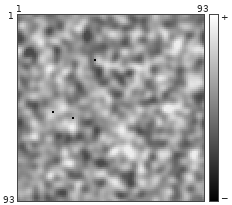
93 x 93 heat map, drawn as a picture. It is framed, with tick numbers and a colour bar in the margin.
The texture is blotchy. Three lone cells stand out, each far lower than its neighbours. Overall the values sit about 60% of the way up the scale. No overall slope runs across the table.
